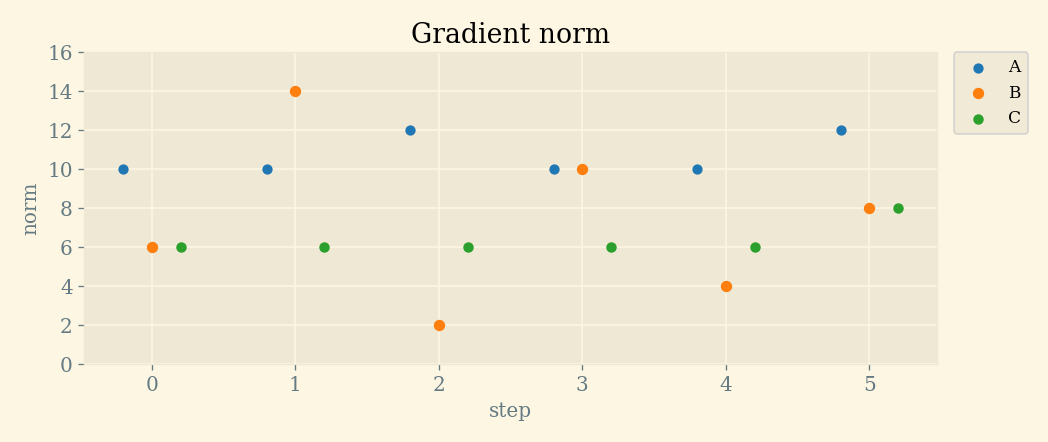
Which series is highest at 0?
A
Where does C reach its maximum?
5
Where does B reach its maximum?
1
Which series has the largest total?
A
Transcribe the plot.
Title: Gradient norm
x-axis: step, ticks 0 1 2 3 4 5
y-axis: norm, ticks 0 2 4 6 8 10 12 14 16
Legend: A, B, C
Values:
A: 10 10 12 10 10 12
B: 6 14 2 10 4 8
C: 6 6 6 6 6 8
